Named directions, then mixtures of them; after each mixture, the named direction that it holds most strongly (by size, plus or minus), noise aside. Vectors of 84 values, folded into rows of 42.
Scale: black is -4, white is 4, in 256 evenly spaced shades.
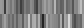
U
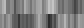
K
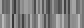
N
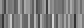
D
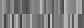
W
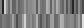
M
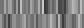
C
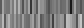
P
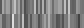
N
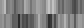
K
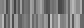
W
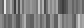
C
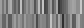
C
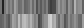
K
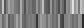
M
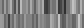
C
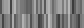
N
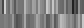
M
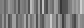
C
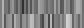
W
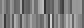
W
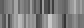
K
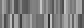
W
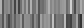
P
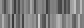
N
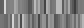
N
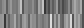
C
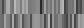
W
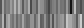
P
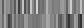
P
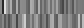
M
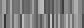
W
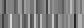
D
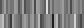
D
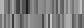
W
